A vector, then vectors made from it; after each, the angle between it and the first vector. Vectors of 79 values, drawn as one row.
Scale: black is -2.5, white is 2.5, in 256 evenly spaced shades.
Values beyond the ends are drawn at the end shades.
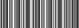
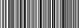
partly opposed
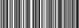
nearly parallel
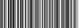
partly opposed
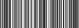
orthogonal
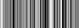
partly opposed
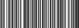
orthogonal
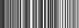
orthogonal
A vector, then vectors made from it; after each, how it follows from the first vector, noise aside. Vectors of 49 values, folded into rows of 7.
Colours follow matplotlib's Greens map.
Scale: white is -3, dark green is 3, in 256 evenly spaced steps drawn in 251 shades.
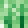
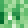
wrapped around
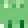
partly zeroed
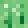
partly zeroed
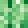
wrapped around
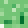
partly zeroed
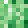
wrapped around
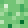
partly zeroed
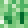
wrapped around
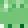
partly zeroed
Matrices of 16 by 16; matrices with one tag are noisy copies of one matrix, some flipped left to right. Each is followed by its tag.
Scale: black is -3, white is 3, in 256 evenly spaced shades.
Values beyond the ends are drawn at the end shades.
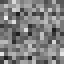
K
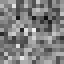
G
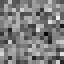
K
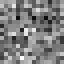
G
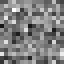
K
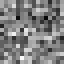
G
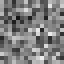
G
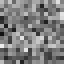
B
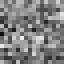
B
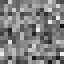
K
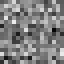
K
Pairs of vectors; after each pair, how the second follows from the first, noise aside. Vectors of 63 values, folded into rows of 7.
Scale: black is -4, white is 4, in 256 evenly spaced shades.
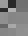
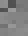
shrunk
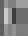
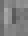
shrunk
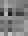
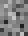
shuffled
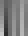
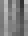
reversed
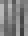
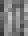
wrapped around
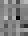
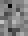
shuffled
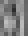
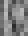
reversed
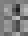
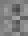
shrunk
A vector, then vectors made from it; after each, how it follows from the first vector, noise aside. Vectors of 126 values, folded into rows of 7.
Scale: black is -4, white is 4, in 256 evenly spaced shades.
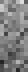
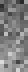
negated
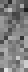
reversed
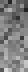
reversed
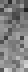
reversed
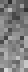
reversed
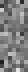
sign-scrambled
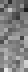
reversed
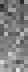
negated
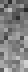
reversed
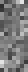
sign-scrambled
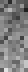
reversed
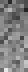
reversed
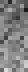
reversed
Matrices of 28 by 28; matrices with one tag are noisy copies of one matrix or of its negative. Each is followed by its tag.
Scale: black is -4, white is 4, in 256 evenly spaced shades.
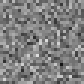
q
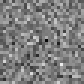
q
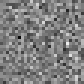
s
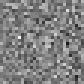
s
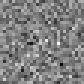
q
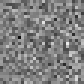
s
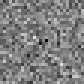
q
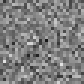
q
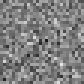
q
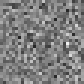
s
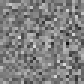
s
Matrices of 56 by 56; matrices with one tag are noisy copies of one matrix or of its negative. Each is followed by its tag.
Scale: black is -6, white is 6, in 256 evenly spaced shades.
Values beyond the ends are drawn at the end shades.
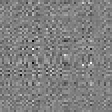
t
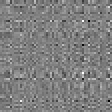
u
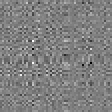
t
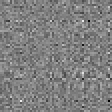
u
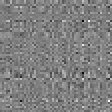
u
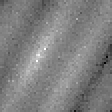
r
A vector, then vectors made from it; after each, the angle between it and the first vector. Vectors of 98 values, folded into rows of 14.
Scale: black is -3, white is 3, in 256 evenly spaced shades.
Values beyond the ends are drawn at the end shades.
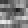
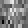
partly opposed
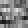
nearly opposite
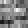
nearly opposite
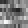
nearly parallel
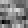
nearly opposite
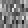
orthogonal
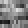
nearly opposite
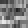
nearly parallel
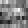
nearly opposite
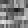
nearly parallel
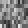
partly opposed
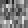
partly aligned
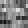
nearly opposite
